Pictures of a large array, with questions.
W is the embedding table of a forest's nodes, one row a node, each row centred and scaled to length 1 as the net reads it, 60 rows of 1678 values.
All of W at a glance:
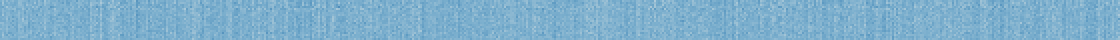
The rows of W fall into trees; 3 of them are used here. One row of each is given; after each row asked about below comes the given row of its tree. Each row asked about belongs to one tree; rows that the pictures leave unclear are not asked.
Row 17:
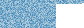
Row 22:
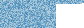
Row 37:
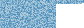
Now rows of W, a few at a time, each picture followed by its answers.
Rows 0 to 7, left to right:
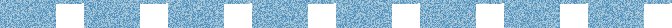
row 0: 22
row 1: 17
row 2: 22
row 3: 22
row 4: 37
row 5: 22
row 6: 22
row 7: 22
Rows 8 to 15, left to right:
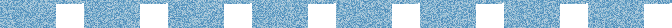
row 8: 17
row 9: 17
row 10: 17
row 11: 17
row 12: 37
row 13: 37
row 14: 37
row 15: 22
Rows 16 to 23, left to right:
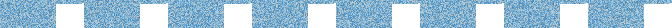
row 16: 37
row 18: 22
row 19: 37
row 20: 17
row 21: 37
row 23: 22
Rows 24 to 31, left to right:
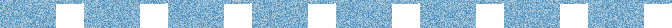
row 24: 17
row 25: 22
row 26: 17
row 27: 37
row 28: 17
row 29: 17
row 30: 17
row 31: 22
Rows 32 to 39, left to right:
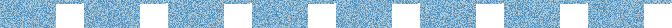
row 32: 17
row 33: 22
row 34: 37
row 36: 22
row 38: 17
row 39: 17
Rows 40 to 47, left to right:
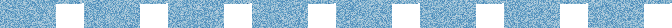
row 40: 22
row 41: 17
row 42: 22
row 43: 37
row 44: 17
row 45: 17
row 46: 17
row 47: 22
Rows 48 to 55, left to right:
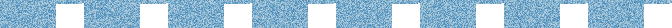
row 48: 37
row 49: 17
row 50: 37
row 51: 22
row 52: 37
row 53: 22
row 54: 17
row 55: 22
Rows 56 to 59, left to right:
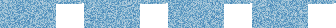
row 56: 37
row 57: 37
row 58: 17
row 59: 22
